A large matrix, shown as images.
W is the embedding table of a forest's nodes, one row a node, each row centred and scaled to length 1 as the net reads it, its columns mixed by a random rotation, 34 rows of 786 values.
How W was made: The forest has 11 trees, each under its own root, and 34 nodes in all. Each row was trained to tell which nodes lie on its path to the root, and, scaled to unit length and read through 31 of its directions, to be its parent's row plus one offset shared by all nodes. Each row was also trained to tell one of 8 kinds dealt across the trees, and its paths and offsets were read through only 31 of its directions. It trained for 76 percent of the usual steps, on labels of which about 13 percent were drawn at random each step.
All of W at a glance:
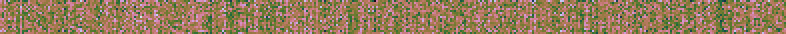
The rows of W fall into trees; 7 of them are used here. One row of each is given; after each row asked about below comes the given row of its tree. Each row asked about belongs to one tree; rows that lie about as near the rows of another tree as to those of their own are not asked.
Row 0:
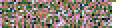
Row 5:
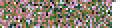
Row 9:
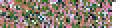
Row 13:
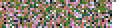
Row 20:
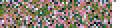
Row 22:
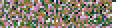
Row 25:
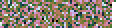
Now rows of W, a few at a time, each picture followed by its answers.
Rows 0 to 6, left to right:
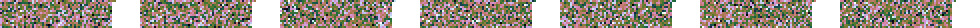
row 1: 0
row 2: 25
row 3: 13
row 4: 9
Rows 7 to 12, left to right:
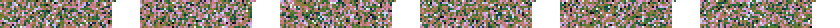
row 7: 13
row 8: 0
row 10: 25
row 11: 20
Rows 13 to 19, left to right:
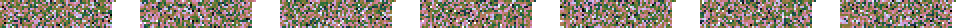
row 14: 25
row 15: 0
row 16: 9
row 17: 9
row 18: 22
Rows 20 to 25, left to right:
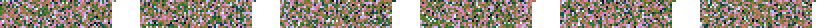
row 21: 20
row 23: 25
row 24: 22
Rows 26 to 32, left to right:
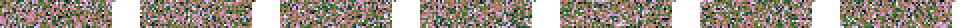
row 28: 20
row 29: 20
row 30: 0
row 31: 0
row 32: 25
